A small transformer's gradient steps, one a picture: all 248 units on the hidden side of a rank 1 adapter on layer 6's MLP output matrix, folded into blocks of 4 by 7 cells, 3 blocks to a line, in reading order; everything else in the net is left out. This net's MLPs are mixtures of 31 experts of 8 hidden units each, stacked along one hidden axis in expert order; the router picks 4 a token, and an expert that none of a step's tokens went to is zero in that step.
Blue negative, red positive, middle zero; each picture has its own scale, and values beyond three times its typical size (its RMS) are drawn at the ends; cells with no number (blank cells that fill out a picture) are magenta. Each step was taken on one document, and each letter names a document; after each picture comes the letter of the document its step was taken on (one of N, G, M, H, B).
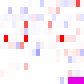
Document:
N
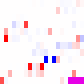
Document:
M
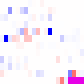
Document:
N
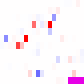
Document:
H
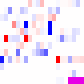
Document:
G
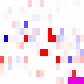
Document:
G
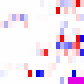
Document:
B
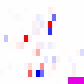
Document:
H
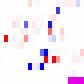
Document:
G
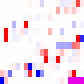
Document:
M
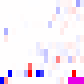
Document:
M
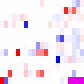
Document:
M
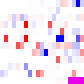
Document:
B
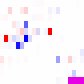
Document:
N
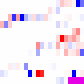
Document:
B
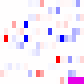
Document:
N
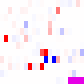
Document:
G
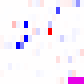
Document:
N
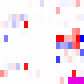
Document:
B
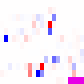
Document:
H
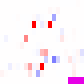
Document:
H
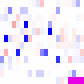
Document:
G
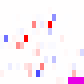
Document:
H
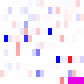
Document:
N
